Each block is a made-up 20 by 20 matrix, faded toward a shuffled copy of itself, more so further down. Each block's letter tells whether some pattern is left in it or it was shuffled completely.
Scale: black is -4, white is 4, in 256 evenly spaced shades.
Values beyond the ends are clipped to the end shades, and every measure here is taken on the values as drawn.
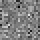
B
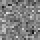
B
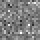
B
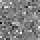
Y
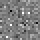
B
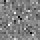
Y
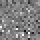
B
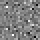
Y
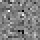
B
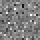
Y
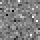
Y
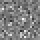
B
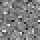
Y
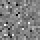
Y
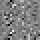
B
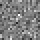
Y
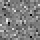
Y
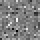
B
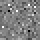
B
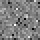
Y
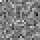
B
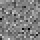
Y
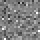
B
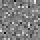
Y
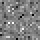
Y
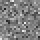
Y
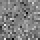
Y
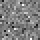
Y
